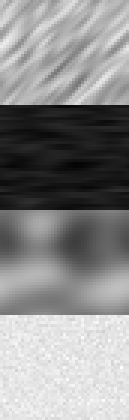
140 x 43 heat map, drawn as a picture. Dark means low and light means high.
It is made of 4 by 1 panels. Panel 1,1: high, slanting up to the right. Panel 2,1: very low, streaked across, faint in contrast. Panel 3,1: middling, smooth, strong in contrast. Panel 4,1: very high, fine-grained, faint in contrast.
